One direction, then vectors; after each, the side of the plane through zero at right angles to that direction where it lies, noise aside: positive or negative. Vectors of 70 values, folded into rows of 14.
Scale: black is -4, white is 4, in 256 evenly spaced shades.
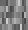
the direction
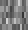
positive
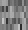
negative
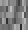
negative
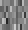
negative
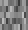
negative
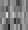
negative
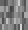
positive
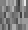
negative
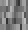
negative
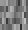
negative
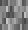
positive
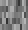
negative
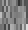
negative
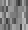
negative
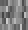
positive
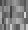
positive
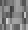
positive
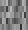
negative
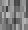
negative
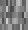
positive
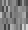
negative
